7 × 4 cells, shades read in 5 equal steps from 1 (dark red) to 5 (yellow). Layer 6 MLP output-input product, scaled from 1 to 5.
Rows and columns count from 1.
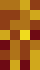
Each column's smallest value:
1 2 1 1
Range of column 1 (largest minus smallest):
3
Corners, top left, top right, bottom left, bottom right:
3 2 1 4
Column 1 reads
3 2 2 4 1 2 1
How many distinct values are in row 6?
3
